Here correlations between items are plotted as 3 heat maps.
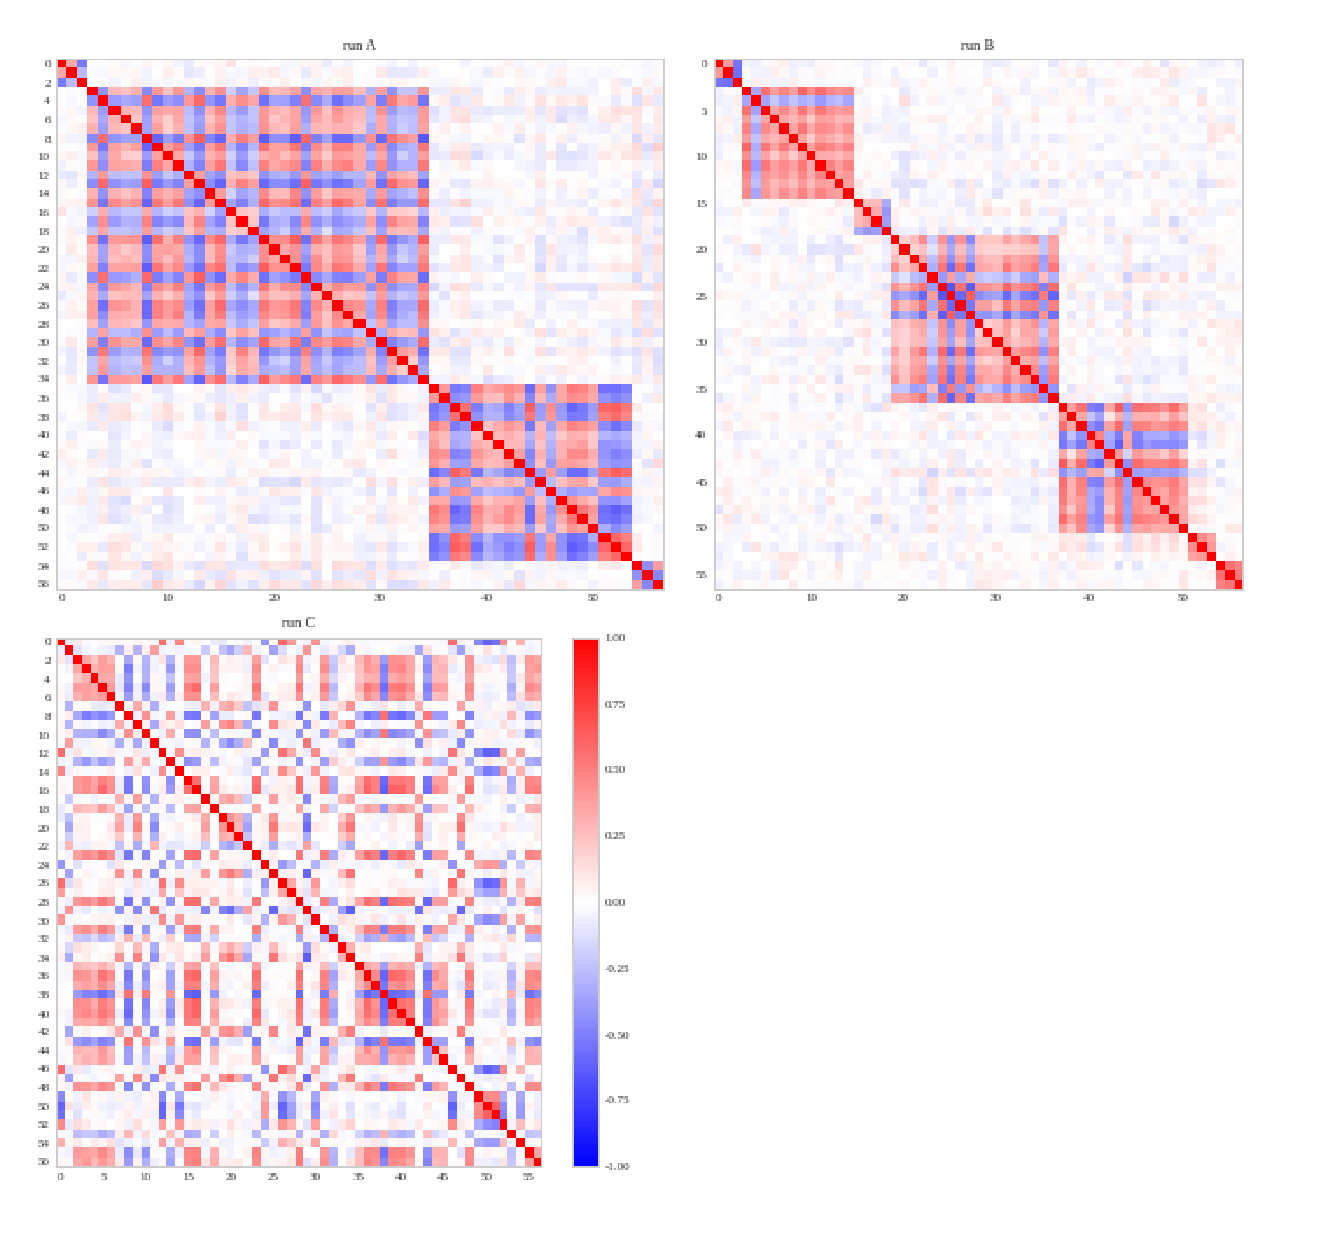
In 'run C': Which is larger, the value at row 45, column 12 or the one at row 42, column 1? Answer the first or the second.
the first
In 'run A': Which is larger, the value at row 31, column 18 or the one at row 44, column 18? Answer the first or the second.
the first
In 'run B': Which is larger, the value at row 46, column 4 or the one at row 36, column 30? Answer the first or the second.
the second
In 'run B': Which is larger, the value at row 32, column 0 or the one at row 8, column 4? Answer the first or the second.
the first
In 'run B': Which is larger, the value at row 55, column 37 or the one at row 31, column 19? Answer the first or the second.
the second
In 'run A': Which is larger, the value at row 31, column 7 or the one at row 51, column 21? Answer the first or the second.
the second
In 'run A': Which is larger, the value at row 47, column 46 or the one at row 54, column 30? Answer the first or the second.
the second
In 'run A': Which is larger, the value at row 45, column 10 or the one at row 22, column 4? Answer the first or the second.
the first
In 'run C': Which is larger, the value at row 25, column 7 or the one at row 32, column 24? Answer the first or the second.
the first
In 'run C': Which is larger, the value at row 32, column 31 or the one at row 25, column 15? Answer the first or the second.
the second
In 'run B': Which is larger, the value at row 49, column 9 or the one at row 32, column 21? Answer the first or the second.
the second
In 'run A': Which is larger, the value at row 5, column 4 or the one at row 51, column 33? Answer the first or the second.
the second
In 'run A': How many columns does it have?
57
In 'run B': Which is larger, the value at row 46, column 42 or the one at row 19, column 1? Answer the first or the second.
the first
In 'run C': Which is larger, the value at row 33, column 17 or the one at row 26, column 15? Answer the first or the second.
the first
